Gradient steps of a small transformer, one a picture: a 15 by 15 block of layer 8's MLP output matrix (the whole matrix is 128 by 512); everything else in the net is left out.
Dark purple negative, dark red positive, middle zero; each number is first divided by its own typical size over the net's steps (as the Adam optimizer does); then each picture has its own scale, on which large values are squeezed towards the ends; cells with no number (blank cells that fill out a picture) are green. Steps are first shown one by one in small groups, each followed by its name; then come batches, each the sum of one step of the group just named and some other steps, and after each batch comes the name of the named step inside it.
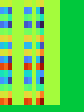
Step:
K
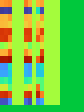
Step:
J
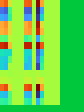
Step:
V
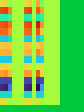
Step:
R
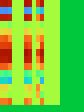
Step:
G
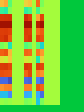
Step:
G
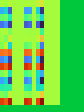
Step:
K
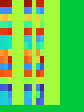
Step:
G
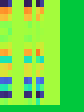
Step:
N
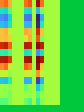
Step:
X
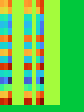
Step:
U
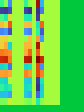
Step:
X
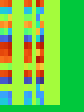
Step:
X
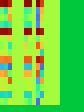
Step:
X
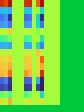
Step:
U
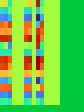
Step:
X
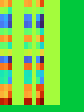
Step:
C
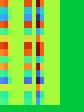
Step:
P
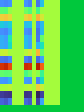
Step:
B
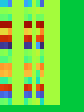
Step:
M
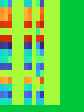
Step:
M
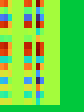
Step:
P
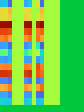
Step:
M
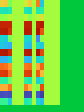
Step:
M
